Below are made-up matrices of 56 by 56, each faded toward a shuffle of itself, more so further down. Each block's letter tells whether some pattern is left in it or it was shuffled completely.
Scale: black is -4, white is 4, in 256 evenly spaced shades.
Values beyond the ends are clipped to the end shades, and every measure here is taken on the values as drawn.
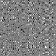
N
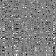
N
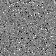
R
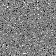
R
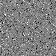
R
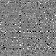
N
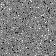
R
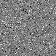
R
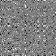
N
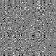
N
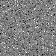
R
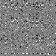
N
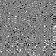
N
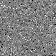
R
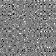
N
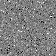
R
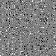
N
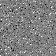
R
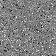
R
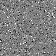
R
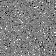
R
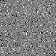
N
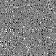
N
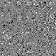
N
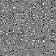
N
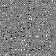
N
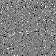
N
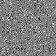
N
